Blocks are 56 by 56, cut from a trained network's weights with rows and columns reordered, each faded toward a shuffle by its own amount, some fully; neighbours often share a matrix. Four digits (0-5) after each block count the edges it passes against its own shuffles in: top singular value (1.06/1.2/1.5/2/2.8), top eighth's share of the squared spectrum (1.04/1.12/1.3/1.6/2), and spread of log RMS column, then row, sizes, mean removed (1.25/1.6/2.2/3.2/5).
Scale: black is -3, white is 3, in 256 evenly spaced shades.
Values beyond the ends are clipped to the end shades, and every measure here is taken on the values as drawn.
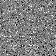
2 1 0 1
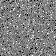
0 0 0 0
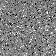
0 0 0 0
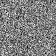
0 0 0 0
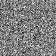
1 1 0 0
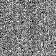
1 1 0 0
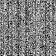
3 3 1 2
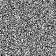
0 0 0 0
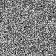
0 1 0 0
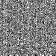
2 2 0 0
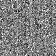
1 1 0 0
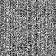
3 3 1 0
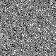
3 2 1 0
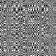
4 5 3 3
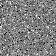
1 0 0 0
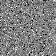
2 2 0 0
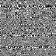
3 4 1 3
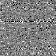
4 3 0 2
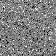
1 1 0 0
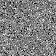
2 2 0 0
